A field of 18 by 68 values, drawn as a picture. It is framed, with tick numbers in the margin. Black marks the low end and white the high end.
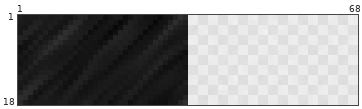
It is made of 1 by 2 panels. Panel 1,1: very low, slanting up to the right, faint in contrast. Panel 1,2: very high, checkered, faint in contrast.
